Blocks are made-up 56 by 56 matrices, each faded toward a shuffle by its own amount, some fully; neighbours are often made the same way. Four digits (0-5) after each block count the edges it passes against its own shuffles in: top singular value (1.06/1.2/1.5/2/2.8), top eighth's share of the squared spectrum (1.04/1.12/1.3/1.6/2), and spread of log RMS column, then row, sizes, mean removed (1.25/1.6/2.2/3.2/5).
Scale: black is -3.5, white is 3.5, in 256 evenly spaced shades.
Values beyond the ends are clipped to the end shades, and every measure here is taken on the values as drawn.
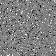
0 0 0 0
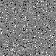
3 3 1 0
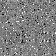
3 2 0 1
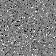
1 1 0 0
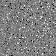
1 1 0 0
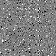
3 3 1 1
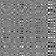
5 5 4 3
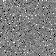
1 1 1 0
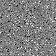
0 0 0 0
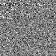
3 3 0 2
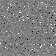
1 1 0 0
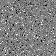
0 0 0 0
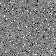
1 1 0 0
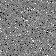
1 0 0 0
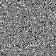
1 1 0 2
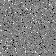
0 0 0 0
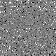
1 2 0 2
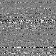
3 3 0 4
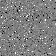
1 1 0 0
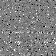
2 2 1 1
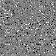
3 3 0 2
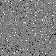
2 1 0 0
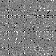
4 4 2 2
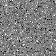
0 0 0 0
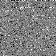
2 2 0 2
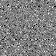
1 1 0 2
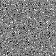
1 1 0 1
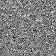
0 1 0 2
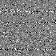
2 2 0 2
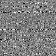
1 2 0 3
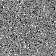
0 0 0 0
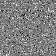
0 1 0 1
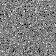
0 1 0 1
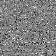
1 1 0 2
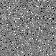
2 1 0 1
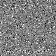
0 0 0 1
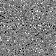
1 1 0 1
